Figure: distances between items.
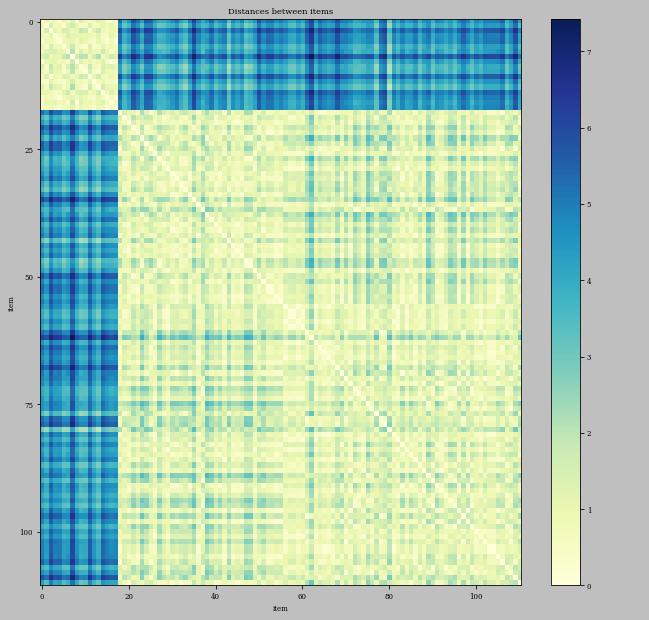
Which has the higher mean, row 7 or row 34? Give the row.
7
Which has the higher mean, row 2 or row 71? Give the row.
2
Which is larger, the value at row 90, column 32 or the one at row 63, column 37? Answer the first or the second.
the first
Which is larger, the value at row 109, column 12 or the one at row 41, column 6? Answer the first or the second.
the first
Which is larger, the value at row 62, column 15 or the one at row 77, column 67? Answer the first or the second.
the first
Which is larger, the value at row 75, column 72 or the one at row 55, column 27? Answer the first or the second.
the second
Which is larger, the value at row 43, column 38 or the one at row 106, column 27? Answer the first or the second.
the second
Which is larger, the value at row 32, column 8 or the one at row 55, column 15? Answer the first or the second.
the second
